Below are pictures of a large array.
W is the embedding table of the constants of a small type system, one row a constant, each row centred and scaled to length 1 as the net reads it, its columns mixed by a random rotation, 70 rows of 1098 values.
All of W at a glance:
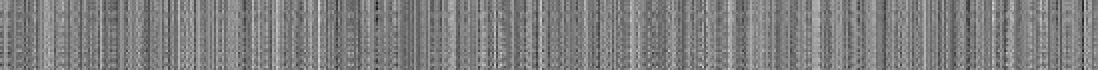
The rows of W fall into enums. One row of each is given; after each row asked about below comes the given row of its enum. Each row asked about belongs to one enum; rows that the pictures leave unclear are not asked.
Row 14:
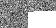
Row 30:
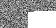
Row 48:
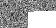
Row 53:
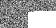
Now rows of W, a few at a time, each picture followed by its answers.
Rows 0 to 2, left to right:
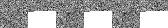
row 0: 30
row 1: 14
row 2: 14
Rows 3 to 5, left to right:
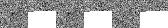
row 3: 14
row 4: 14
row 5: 30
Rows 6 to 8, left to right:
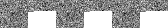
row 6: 14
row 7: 48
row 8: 14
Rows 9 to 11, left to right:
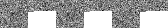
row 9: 14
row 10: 48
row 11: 30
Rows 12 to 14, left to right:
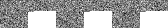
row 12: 53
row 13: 30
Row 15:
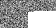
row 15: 53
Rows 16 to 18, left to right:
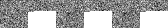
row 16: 53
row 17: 14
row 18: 14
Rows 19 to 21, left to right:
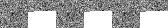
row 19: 14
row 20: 48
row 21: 14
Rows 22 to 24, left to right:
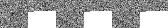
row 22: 14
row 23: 30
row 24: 30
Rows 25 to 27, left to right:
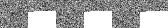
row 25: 14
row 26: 53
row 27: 30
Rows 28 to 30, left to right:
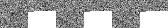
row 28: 14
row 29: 30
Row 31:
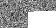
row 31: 48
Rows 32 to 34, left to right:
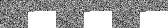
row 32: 53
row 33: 30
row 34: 30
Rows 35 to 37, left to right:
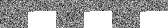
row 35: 53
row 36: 48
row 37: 53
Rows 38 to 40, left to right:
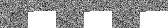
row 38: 14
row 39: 30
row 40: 30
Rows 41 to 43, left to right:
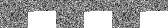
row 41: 48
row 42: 53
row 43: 48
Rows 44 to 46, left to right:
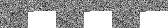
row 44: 14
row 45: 30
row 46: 30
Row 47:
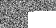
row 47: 53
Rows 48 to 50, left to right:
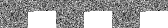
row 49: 53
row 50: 48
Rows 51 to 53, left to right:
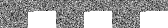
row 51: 48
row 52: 53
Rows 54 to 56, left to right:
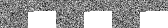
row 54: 14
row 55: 53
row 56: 30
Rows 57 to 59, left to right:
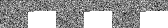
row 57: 53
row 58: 30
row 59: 14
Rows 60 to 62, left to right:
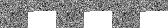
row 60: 14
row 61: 48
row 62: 14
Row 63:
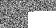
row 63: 53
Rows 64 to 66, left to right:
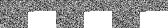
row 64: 53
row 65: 53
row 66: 30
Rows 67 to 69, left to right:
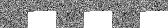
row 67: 30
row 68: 48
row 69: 14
